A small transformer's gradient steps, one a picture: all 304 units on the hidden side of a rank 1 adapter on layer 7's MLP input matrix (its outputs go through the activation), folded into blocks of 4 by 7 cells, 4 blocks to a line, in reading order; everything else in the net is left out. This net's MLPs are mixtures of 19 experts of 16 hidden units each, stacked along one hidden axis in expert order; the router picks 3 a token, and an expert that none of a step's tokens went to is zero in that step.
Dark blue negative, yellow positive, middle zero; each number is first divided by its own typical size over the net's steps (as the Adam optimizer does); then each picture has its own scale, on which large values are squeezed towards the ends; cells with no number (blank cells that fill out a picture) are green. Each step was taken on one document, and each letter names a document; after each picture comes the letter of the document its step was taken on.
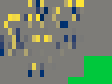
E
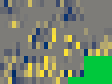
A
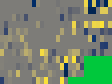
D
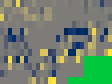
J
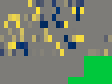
E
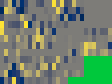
A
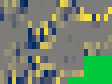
A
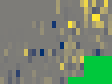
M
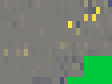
M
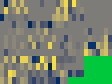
A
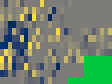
J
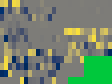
J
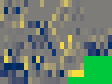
A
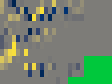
E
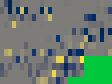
J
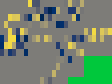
E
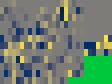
A
